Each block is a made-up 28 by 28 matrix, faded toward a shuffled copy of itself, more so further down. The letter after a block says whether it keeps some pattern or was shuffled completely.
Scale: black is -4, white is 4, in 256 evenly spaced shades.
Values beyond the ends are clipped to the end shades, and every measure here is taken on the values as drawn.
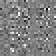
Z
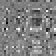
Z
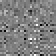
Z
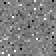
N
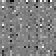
Z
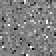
N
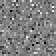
N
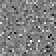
N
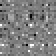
Z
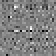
Z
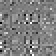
Z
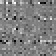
Z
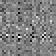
Z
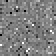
N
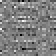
Z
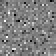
N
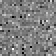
N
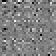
Z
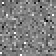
N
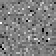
N
